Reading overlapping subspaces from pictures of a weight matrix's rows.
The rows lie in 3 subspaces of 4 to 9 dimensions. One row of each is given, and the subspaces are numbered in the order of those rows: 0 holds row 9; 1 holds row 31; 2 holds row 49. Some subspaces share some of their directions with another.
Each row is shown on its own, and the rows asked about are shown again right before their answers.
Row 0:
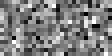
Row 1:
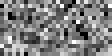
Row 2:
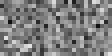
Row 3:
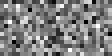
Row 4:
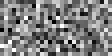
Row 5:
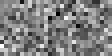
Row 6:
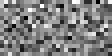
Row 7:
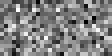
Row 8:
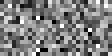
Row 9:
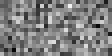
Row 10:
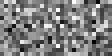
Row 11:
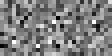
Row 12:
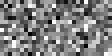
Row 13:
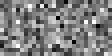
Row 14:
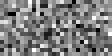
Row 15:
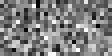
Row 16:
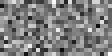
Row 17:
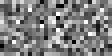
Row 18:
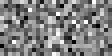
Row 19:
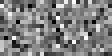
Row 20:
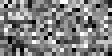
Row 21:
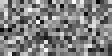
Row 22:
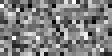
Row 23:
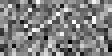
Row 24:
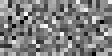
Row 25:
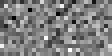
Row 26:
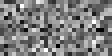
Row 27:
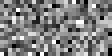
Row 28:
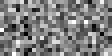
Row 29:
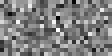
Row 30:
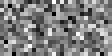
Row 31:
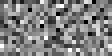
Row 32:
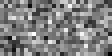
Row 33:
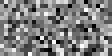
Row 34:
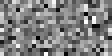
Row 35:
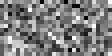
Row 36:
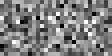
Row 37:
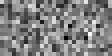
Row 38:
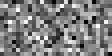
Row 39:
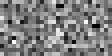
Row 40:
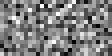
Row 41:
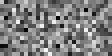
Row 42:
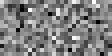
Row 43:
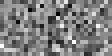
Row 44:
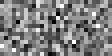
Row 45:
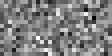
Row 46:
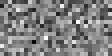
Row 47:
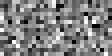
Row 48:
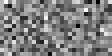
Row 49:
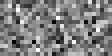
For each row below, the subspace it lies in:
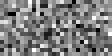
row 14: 1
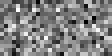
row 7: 2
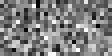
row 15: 1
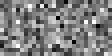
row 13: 0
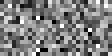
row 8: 2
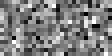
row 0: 0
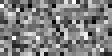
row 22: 1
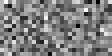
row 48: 2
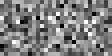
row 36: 2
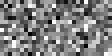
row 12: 0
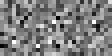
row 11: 2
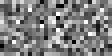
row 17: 1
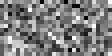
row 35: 0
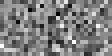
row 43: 0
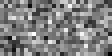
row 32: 0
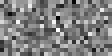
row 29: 1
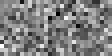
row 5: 2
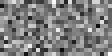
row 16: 2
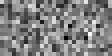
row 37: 2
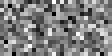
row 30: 2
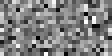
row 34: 0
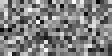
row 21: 2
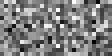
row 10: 2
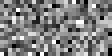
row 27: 0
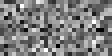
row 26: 2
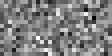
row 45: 0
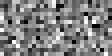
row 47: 0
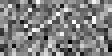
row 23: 2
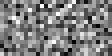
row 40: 0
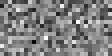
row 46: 0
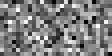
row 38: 2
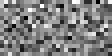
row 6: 2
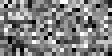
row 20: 0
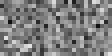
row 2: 2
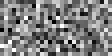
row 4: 2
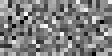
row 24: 2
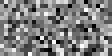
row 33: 0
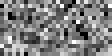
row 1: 0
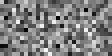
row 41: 2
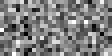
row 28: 2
